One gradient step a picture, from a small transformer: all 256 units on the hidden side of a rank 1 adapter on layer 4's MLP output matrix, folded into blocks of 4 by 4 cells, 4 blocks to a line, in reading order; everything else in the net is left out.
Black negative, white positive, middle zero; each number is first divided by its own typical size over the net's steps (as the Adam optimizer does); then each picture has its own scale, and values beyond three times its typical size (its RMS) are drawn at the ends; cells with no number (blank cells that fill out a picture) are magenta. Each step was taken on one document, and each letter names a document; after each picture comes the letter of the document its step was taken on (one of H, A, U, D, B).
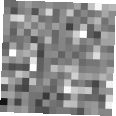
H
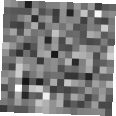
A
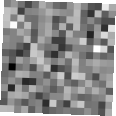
A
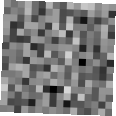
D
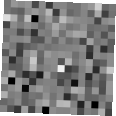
H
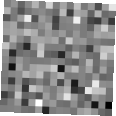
H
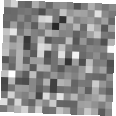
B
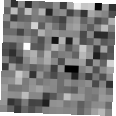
A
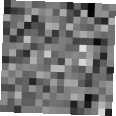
D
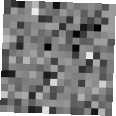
B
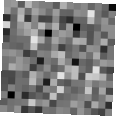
A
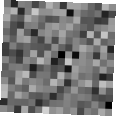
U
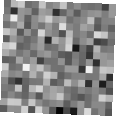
B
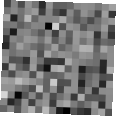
B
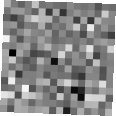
U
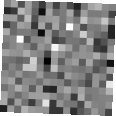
D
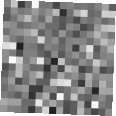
B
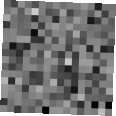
H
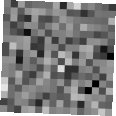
A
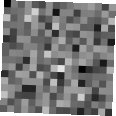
B
